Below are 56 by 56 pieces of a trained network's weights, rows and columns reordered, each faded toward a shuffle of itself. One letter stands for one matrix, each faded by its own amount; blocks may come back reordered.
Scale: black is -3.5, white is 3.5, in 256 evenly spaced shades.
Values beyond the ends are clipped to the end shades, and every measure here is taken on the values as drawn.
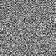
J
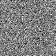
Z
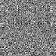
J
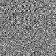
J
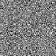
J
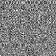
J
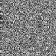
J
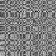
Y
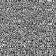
J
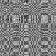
Y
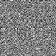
J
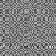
Y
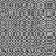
Y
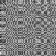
Y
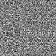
J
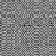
Y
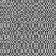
Y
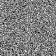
Z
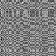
Y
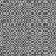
Y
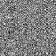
J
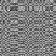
Y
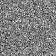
Z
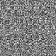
J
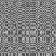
Y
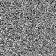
Z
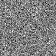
Z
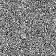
Z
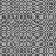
Y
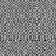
Y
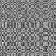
Y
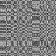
Y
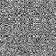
J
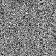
Z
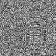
J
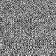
J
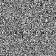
Z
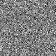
Z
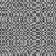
Y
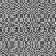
Y
